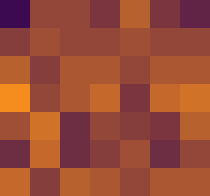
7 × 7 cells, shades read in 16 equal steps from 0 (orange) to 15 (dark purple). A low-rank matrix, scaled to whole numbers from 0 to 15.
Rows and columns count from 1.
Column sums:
51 48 55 51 54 55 48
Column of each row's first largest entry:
1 1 2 5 3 1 2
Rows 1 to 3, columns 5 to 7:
5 10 12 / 7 8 8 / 8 6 6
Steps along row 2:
down up same down up same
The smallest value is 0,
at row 4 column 1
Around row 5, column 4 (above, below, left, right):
4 9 11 9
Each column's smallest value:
0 3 5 4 5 4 3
